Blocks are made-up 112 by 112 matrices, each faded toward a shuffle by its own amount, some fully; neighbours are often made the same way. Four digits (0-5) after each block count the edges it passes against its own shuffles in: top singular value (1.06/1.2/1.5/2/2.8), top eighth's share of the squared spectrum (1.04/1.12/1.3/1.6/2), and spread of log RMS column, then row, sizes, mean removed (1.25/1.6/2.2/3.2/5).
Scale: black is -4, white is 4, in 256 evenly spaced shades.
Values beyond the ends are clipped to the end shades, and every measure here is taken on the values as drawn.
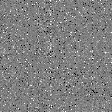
4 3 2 1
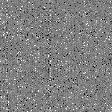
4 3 2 1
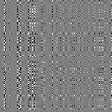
5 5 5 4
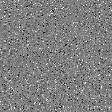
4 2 2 1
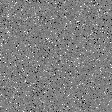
1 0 0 0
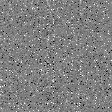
3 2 1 0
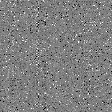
3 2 1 1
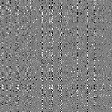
5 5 4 3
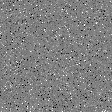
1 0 0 0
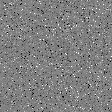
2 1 1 0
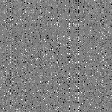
4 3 2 1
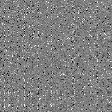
4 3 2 1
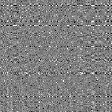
5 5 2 3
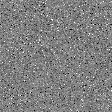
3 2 0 1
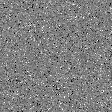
0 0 0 0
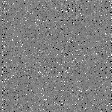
2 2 2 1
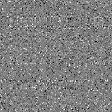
4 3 1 2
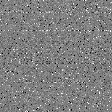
3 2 0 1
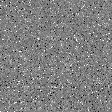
3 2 0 1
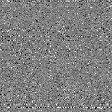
4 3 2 3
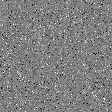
2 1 0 0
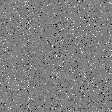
3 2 1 0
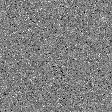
0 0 0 0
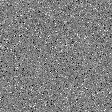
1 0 0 0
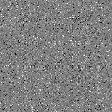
4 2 1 1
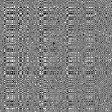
5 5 4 4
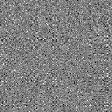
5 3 2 2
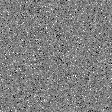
2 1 0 0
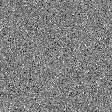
0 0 0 0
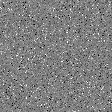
0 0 0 0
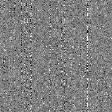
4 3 3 0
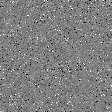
3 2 0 1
